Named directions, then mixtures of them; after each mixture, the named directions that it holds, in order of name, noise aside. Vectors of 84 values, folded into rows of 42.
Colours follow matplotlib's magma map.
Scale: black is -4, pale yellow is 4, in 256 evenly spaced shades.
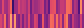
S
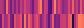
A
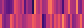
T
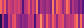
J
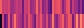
A, J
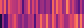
J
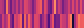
A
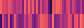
A, J, T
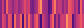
A, S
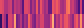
A, J, S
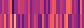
S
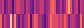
S, T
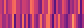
A, S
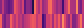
T
